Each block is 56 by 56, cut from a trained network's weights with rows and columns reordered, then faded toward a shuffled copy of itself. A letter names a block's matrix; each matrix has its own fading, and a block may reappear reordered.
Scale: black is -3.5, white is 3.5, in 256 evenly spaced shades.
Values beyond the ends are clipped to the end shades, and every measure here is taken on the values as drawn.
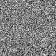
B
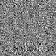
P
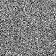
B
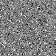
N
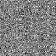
P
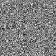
P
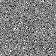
N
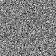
B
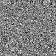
B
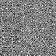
P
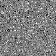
N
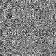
P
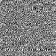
P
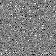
N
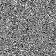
B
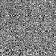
P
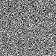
N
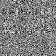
P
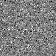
N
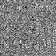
P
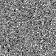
N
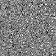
N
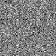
P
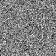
B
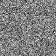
B
